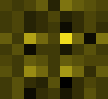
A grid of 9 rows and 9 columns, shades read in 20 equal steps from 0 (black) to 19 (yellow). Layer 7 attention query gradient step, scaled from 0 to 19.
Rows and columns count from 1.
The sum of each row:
59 42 38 81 42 58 72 41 40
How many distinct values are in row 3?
5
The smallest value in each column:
5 5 1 3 3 0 4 1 4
